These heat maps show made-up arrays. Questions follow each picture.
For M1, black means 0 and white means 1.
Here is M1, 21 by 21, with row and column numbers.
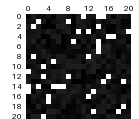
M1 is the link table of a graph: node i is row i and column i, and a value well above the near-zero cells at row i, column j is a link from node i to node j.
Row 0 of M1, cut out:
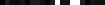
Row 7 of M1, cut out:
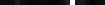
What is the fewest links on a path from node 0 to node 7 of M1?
2
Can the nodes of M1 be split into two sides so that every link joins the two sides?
yes
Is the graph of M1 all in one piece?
yes
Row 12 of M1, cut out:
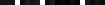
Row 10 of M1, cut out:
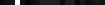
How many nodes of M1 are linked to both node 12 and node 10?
1
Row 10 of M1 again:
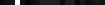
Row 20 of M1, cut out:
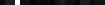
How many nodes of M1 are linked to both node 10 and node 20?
1
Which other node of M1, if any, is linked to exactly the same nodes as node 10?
node 20
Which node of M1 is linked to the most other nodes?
node 14
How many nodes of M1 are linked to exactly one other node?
8
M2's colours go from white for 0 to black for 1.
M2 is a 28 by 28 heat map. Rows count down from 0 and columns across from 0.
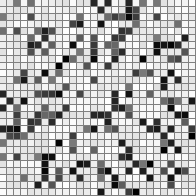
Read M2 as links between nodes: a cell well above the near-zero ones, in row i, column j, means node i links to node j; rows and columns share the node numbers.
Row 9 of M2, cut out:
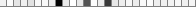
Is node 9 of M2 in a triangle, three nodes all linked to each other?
no
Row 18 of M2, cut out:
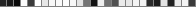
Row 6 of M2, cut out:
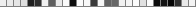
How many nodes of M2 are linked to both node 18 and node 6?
6
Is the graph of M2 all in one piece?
yes
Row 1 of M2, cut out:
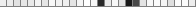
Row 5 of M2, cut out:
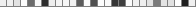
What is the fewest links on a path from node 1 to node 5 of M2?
3
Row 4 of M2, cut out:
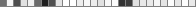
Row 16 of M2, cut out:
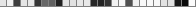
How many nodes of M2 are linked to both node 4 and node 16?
5
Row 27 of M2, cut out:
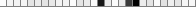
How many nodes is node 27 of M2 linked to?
3
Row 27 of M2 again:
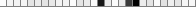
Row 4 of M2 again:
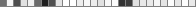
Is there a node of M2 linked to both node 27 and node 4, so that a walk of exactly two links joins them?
yes
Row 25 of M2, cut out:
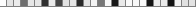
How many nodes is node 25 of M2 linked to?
8
